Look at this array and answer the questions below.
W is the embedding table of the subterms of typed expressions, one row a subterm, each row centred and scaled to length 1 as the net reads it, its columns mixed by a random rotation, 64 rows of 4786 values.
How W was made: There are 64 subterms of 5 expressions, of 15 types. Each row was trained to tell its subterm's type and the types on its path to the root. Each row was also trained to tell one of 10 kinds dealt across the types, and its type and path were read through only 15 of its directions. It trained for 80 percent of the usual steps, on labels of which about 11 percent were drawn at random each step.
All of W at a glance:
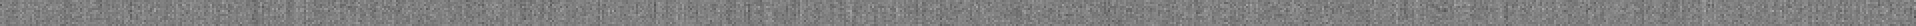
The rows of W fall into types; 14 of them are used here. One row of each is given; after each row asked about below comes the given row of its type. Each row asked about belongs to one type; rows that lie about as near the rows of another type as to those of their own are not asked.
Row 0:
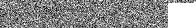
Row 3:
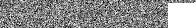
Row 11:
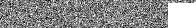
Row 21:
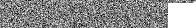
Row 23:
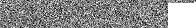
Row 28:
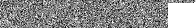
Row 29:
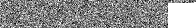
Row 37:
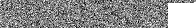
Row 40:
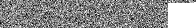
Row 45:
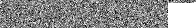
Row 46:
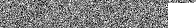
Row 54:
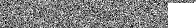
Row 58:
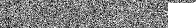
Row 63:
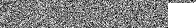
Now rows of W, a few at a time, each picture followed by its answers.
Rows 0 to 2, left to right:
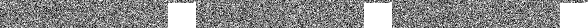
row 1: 58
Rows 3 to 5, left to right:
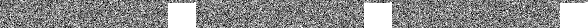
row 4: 45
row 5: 3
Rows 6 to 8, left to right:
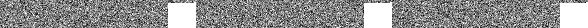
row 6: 29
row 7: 21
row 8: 58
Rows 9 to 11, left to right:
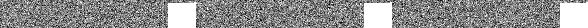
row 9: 28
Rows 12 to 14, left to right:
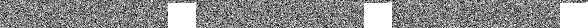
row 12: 11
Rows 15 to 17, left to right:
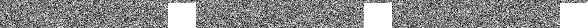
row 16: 40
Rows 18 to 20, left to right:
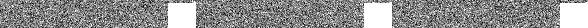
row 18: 54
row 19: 0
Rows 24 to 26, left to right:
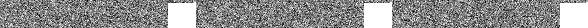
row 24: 29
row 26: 28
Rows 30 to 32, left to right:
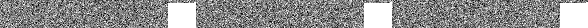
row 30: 46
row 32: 21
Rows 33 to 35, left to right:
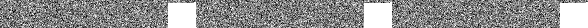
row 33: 58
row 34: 28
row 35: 3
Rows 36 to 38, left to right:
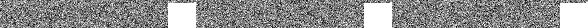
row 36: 11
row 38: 46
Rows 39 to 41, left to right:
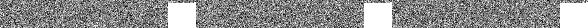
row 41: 45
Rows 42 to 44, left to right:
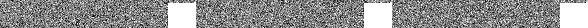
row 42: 46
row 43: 29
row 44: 28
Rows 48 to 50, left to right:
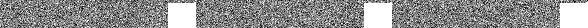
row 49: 11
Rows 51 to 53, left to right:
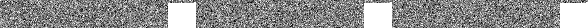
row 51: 37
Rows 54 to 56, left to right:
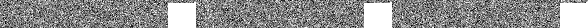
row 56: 46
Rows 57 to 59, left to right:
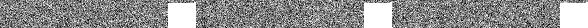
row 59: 11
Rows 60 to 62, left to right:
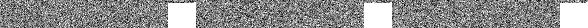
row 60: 29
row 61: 58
